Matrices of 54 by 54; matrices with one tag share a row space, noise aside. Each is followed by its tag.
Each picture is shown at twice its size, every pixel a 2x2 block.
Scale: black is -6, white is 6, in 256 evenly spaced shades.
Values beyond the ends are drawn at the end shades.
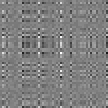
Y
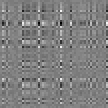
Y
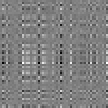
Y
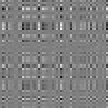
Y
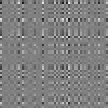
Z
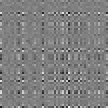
Z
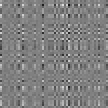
Z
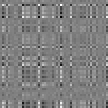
Y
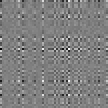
Z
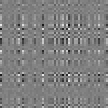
Z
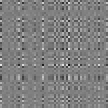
Z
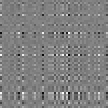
Z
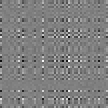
Z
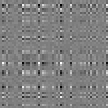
Y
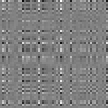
Y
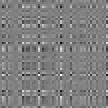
Y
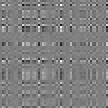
Y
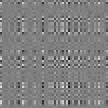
Z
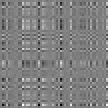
Y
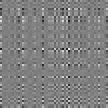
Z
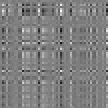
Y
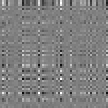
Y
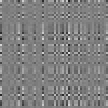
Z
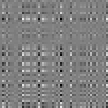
Y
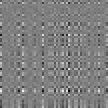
Z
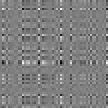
Y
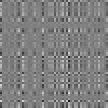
Z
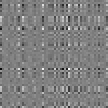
Z
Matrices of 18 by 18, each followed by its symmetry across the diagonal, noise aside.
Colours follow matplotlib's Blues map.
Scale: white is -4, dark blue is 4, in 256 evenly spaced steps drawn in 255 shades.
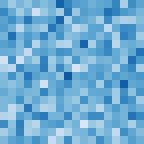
antisymmetric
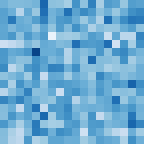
antisymmetric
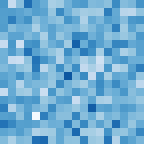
neither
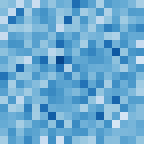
symmetric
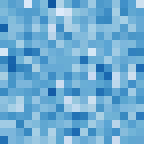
antisymmetric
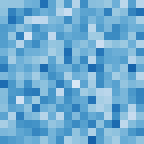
neither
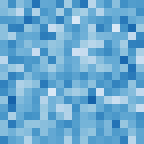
neither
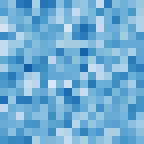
antisymmetric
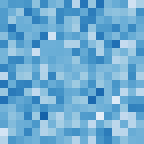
symmetric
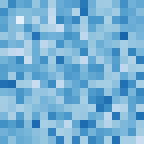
symmetric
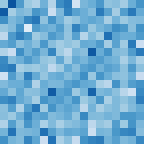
symmetric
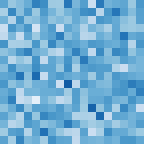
neither
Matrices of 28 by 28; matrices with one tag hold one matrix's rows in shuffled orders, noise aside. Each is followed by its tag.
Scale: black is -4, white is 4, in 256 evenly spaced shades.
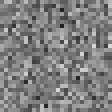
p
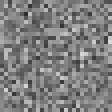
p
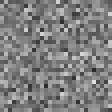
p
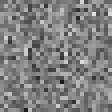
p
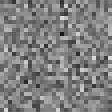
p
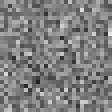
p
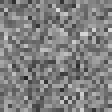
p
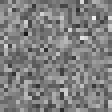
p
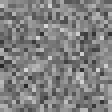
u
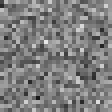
u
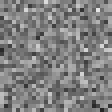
u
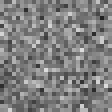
u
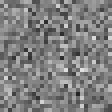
p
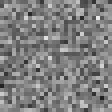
u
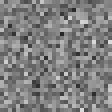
p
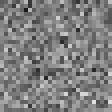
p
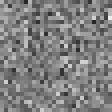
p
